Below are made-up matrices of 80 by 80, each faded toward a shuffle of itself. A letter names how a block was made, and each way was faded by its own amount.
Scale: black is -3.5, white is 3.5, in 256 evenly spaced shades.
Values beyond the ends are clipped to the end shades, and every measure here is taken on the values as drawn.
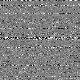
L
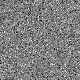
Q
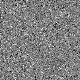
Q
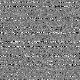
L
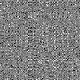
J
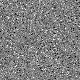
Q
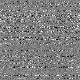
L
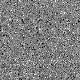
Q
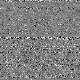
L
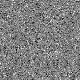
Q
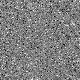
Q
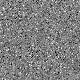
Q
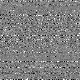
L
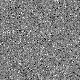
Q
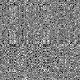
J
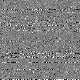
L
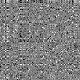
J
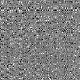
J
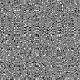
J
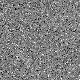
Q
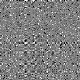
J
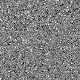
Q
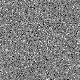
Q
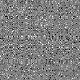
J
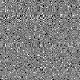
J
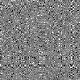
J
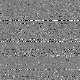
L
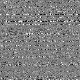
L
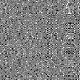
J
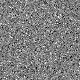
Q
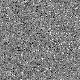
Q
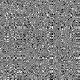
J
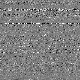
L
